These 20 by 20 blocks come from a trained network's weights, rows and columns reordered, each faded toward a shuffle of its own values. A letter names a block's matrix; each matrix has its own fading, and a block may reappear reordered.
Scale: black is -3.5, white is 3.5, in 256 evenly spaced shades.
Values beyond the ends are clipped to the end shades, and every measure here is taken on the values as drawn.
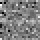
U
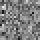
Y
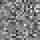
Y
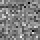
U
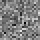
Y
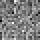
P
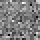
U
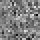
P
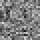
Y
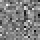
Y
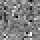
U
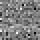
U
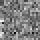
P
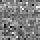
U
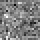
U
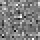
U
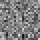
P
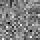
P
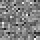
U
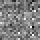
U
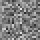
Y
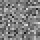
P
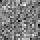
P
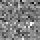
U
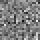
P
